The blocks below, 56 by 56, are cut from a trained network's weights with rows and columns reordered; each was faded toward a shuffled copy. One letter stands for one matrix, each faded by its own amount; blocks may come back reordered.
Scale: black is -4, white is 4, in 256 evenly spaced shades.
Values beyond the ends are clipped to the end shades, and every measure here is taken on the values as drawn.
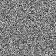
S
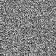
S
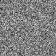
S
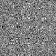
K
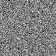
S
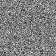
S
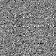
K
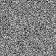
S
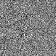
K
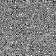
K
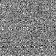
K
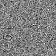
S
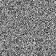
S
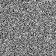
S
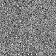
S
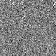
K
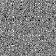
K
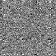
K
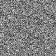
S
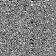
K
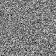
S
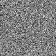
S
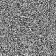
S
